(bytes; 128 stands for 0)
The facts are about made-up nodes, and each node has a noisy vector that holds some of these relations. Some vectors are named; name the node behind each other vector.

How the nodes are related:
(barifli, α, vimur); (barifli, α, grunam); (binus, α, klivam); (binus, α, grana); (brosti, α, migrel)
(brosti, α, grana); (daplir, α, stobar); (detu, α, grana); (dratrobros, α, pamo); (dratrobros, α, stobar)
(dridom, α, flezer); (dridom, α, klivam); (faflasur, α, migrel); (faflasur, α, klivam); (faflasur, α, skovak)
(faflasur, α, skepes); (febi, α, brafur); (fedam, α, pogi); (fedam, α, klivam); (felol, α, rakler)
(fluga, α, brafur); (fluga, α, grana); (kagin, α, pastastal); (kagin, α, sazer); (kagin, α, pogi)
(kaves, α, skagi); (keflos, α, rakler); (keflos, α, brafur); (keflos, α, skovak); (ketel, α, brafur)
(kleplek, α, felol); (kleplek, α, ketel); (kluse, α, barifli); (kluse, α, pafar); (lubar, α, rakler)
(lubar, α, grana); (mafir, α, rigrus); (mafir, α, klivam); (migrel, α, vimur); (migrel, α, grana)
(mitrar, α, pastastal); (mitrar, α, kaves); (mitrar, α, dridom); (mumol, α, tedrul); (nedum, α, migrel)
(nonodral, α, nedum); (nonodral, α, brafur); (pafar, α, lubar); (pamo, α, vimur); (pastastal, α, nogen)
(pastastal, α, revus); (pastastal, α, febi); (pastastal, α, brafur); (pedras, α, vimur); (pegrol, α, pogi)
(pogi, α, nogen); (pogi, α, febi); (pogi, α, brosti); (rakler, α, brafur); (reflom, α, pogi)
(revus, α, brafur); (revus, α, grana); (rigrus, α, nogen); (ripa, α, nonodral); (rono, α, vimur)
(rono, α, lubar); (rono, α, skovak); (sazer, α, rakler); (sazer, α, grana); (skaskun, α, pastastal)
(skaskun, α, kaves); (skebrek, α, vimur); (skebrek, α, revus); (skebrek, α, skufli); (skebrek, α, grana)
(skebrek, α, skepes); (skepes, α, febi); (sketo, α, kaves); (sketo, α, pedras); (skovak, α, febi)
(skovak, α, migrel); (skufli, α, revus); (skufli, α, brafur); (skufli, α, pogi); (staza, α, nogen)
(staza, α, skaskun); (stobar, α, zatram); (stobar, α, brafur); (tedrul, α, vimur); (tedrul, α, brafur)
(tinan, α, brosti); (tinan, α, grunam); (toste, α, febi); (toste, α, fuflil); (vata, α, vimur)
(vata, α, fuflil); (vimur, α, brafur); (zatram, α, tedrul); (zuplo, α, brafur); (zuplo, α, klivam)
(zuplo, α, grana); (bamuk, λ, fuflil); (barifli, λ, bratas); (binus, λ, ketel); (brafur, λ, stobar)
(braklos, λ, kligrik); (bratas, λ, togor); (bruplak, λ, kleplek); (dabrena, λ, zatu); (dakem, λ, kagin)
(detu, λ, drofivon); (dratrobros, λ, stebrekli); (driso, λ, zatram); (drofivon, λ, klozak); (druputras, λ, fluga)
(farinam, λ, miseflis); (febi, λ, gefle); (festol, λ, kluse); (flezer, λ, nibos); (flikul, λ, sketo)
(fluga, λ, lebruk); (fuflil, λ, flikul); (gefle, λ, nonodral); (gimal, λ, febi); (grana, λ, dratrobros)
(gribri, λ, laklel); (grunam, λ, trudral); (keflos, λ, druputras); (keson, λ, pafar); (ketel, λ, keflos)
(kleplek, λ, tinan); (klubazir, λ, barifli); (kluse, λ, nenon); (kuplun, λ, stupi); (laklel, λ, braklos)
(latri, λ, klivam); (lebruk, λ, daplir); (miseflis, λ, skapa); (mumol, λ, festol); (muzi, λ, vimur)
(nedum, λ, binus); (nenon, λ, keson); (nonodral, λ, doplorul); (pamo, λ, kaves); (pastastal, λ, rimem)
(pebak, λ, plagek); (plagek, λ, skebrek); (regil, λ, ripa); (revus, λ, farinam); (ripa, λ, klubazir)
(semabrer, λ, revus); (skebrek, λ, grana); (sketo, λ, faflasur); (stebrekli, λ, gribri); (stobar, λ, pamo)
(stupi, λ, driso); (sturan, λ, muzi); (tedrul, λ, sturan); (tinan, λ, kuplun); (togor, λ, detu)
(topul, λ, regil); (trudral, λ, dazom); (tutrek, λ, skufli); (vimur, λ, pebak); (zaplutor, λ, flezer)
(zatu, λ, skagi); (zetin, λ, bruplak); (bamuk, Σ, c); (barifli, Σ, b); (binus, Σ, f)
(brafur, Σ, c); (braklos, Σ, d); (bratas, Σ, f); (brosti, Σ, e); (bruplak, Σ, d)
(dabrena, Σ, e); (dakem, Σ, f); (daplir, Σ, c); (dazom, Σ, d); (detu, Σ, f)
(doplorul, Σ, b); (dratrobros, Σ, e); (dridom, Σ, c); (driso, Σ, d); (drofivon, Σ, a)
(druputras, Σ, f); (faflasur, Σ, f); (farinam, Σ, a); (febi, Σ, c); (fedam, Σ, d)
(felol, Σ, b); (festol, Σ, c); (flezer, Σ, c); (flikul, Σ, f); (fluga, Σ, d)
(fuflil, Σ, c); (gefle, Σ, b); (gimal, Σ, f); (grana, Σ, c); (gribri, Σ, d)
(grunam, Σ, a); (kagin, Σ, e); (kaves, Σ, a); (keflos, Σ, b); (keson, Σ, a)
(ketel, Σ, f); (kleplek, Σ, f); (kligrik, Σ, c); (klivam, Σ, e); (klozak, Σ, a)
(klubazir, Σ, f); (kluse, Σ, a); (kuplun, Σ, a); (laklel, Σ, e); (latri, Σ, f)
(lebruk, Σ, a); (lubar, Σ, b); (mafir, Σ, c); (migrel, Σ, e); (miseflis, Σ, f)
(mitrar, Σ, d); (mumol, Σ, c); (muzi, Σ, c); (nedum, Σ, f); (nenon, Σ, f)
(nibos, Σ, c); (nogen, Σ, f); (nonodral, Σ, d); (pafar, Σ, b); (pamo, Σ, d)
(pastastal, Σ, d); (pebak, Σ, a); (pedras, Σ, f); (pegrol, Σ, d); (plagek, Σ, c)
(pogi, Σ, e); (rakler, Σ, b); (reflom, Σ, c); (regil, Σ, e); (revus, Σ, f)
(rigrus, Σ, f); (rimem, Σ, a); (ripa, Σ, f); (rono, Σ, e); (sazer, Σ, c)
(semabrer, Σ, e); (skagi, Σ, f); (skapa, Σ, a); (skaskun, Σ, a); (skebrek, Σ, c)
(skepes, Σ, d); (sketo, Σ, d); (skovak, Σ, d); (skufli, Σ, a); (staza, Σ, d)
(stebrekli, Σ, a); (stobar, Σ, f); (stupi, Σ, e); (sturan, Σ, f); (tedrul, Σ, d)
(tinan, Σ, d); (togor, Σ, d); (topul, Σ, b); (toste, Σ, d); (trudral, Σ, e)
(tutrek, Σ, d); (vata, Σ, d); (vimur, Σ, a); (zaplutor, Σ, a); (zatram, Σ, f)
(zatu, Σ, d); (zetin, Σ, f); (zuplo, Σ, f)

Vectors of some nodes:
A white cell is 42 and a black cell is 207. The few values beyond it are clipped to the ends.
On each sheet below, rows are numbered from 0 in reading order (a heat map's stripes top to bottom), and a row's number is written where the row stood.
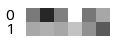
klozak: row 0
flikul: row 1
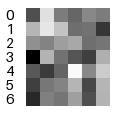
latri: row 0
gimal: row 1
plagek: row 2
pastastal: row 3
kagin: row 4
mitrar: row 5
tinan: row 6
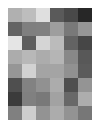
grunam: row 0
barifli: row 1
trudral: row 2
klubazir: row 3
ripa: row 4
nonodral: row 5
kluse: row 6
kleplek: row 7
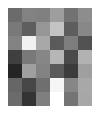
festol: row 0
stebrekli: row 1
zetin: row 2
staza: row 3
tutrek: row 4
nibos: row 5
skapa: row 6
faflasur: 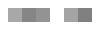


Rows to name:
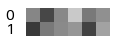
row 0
laklel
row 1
bruplak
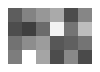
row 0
pamo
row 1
rimem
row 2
dabrena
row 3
nedum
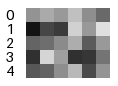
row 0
nenon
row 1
klivam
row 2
farinam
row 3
tedrul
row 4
togor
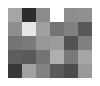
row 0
kligrik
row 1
dakem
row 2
pebak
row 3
stupi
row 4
zaplutor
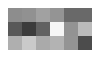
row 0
muzi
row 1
pafar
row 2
stobar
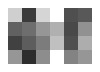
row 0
dazom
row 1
zatu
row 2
driso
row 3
doplorul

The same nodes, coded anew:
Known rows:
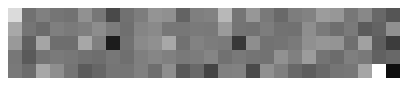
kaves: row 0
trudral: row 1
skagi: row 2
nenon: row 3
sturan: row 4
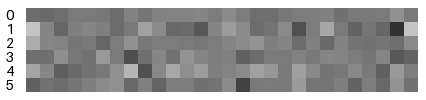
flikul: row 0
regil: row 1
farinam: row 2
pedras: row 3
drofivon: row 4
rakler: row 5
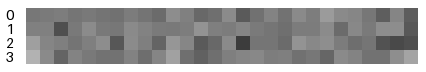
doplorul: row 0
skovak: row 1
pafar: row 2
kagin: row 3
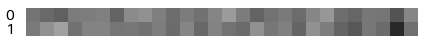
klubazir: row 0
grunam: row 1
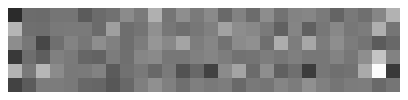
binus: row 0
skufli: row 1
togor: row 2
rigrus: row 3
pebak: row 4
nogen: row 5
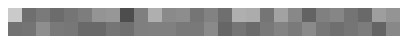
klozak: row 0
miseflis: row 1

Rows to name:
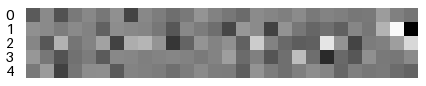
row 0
pastastal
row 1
tedrul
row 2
ripa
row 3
kleplek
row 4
tinan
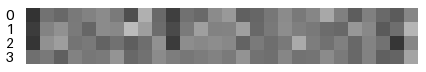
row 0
topul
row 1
mumol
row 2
zetin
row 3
semabrer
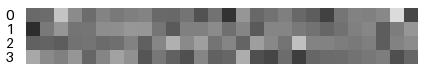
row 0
plagek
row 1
brafur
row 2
detu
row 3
dratrobros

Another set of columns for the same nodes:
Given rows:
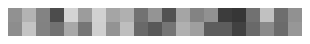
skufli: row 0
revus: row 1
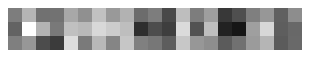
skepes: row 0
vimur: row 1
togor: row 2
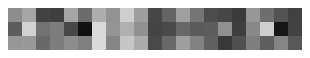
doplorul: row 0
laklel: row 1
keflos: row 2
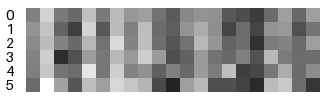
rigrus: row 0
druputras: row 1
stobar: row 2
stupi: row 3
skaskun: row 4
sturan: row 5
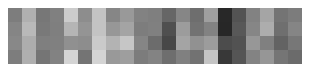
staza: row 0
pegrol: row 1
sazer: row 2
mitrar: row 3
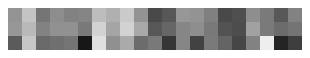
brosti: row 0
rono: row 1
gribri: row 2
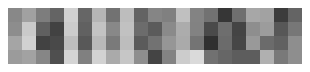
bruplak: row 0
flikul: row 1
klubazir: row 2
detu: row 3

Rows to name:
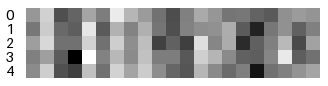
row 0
binus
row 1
skagi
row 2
grunam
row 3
klozak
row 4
zatram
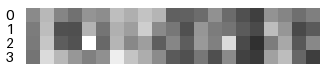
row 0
kagin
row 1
nibos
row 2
kaves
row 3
skebrek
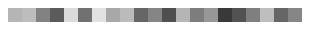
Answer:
kluse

